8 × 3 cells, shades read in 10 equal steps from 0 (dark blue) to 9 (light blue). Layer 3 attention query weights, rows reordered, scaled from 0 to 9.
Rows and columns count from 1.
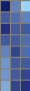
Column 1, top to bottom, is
0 3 1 3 5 6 6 7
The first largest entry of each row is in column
3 3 2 3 1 1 1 1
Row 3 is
1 3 3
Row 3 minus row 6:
-5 0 0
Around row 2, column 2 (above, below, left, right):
5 3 3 5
